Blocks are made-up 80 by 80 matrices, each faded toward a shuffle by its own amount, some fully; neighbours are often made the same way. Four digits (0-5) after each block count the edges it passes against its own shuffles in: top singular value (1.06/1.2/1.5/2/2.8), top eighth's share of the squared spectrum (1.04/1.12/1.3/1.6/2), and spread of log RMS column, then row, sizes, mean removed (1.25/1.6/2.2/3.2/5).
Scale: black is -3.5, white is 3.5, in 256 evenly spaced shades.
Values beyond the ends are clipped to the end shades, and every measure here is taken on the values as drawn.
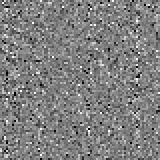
1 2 2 0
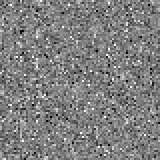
1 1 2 0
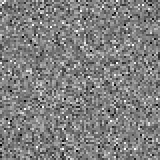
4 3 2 1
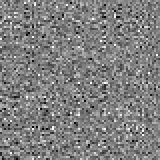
4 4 2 2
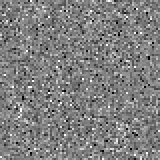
1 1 0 0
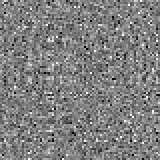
4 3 2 1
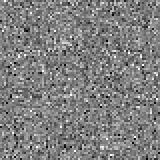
3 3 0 1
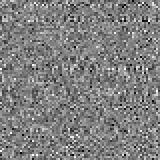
4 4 2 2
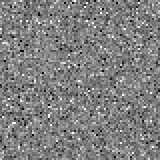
0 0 0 0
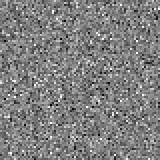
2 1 0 0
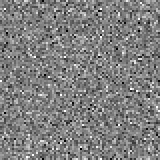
3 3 1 1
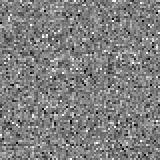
3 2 1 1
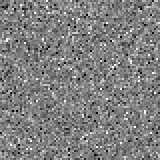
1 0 0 0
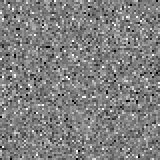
0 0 0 0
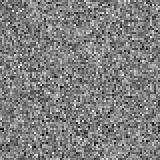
0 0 0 0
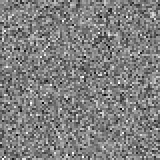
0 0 0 0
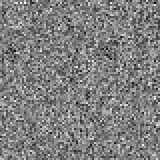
2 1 0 0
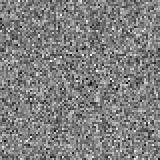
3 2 0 1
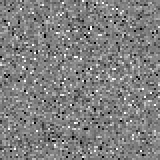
0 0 0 0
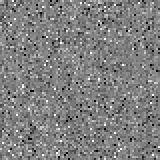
2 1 0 0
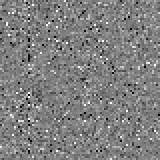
3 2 1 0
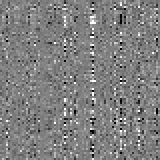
4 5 4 2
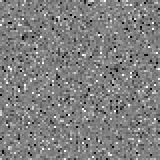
0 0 0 0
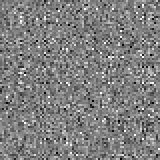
4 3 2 2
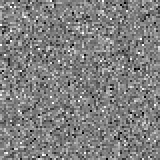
2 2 0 0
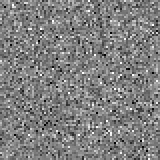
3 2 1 0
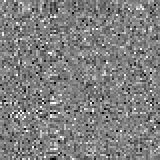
4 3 2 1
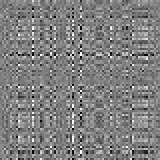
5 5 4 4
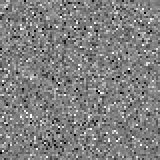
0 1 1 0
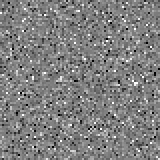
0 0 0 0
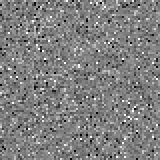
2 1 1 0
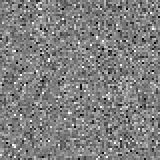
3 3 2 0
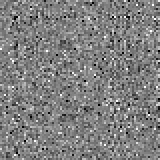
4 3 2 1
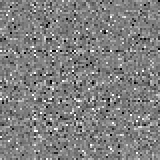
4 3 2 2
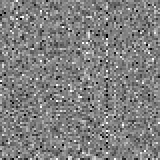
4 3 2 1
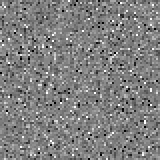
2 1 0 0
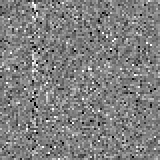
1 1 2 0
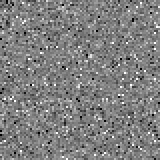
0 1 0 0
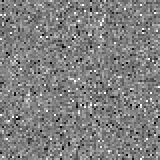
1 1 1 0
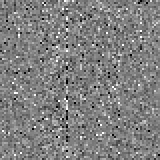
2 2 2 0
